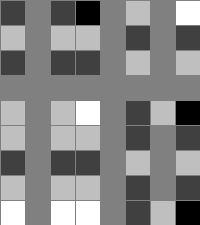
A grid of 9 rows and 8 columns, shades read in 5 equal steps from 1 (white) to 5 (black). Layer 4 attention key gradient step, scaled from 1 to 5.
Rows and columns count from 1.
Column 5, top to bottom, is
3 3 3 3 3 3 3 3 3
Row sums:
25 23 25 24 22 23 25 23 20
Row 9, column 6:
4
